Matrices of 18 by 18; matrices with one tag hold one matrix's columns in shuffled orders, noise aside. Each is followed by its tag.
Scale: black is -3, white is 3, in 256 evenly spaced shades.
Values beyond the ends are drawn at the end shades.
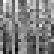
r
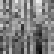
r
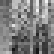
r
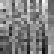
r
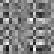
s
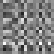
s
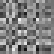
s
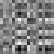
s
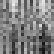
r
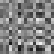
s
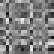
s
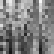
r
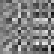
s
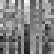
r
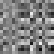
s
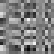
s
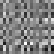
s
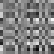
s
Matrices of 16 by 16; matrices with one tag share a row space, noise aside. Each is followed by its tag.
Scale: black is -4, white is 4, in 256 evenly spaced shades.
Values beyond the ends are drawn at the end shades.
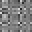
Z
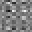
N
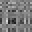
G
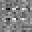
N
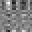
N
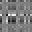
G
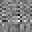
Z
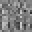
Z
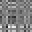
G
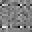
Z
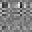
Z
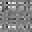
G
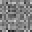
G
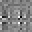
Z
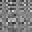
G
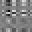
N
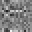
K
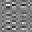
N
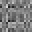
G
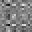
N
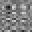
N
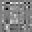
K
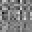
Z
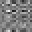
N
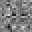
N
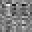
N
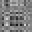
K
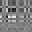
G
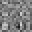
Z
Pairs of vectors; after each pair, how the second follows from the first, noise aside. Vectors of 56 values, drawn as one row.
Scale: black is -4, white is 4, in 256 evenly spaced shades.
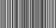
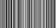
negated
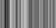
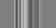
partly zeroed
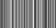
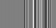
partly zeroed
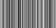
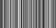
negated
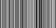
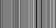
partly zeroed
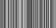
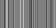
partly zeroed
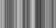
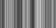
negated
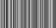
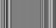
partly zeroed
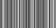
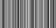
negated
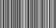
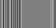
partly zeroed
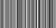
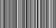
negated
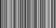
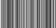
negated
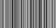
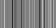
partly zeroed
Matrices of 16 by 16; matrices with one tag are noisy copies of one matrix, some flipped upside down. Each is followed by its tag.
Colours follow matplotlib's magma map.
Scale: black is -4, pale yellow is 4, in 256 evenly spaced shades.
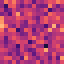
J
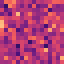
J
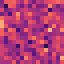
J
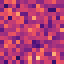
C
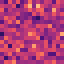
C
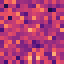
C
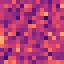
J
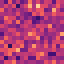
C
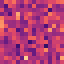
J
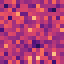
C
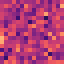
J
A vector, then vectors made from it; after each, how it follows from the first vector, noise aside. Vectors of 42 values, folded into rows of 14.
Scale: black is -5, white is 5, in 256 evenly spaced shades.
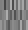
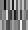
scaled up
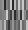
scaled up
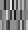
scaled up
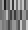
scaled up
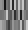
scaled up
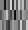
scaled up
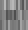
sign-scrambled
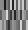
scaled up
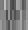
sign-scrambled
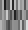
scaled up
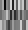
scaled up
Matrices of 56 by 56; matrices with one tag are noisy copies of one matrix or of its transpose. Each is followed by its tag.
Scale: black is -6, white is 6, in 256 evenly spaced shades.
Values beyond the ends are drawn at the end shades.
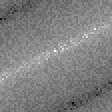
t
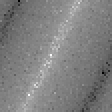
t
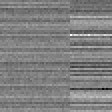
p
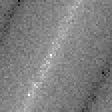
t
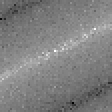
t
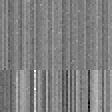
p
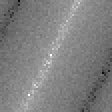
t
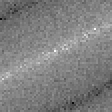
t
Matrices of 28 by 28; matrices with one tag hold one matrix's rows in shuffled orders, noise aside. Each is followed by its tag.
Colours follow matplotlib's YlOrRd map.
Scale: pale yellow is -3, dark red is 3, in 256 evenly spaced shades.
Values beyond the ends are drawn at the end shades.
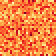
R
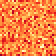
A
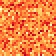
R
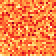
R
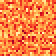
R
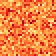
R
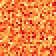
R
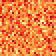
A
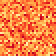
R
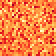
A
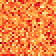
A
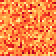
R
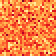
R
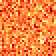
A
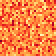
A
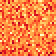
A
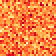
R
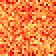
R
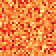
A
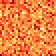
A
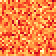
A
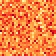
A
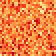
A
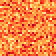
R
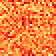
R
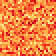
R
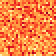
R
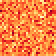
A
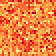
R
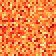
A
